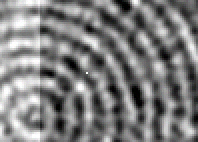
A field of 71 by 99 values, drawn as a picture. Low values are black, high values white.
Overall the values sit about 50% of the way up the scale. One lone cell stands out, far higher than its neighbours. A vertical seam about 20% of the way across splits the table, and the left part is higher. Concentric rings centre on the bottom left.
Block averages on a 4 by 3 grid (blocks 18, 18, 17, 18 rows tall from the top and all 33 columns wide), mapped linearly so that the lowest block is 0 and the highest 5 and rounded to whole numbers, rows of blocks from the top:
411 | 512 | 410 | 411
